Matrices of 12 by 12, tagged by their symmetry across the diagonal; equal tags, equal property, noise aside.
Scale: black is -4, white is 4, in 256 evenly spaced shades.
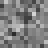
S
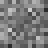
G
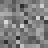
S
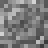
G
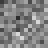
G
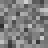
S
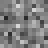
S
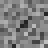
G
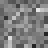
G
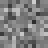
S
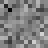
G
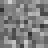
S
